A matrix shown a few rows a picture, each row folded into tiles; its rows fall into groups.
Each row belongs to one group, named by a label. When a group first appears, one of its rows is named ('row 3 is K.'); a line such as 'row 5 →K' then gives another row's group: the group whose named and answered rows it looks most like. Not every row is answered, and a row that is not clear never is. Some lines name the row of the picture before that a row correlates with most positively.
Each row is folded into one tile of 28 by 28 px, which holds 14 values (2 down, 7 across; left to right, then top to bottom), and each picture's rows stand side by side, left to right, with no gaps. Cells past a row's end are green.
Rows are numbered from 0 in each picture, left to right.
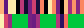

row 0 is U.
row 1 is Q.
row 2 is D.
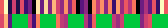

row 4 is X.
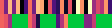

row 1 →U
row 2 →Q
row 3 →X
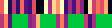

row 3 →X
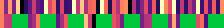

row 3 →X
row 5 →Q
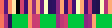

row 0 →U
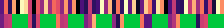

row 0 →Q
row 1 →D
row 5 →X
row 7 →Q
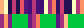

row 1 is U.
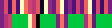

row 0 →Q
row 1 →X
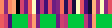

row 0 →U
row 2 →Q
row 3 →D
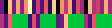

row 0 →D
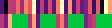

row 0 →D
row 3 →Q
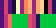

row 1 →U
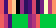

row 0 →U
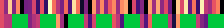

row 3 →D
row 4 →U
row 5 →D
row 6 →D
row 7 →X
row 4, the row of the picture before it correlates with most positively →0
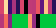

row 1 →X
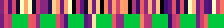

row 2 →U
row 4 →U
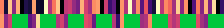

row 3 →U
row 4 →D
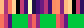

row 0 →U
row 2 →U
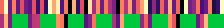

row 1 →Q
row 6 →X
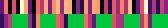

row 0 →Q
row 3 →U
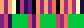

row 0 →U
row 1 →D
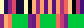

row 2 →U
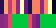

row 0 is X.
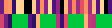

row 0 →X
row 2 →D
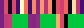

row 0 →Q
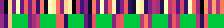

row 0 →D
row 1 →Q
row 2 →U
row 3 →D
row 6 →Q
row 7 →D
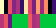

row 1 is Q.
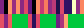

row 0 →D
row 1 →D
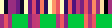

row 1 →Q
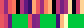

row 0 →U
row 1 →X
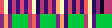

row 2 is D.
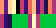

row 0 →U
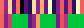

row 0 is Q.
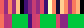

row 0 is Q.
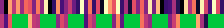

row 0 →D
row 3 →Q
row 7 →X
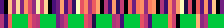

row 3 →U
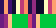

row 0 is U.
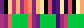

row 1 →U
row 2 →Q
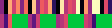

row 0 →D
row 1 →X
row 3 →U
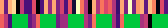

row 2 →Q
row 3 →D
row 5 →U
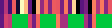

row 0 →Q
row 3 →D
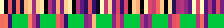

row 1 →U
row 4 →Q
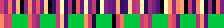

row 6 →U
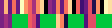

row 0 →Q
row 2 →U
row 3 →Q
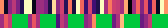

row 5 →Q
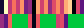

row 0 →X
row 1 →D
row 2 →U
